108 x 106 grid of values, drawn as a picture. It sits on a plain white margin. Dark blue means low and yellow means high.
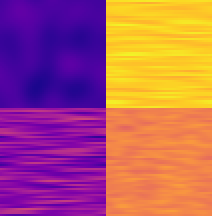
The table splits into 2 rows of 2 panels. Panel 1,1: very low, smooth, faint in contrast. Panel 1,2: very high, streaked across, faint in contrast. Panel 2,1: low, streaked across. Panel 2,2: high, streaked across, faint in contrast.
